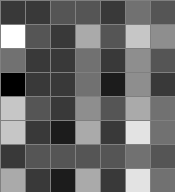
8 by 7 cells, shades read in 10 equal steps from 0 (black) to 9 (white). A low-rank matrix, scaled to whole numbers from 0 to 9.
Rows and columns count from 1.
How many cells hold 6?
5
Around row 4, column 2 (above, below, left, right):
2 3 0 2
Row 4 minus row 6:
-7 0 1 -2 -1 -3 -2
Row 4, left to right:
0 2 2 4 1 5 2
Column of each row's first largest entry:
6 1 6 6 1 6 6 6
